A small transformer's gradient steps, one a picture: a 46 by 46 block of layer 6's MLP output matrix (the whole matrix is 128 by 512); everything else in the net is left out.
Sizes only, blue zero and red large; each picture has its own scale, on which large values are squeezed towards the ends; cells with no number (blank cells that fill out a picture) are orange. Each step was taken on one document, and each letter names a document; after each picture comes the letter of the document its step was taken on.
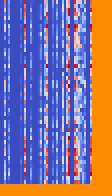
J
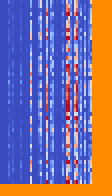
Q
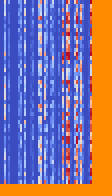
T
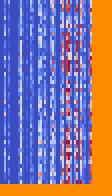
T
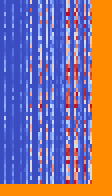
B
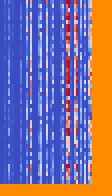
Q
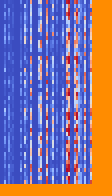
B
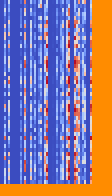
J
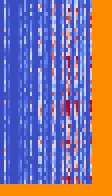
T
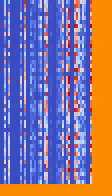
J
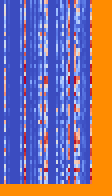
J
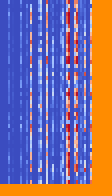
B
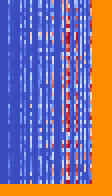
B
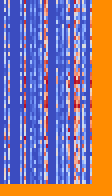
J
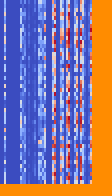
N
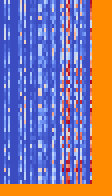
T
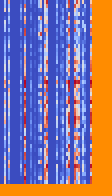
J
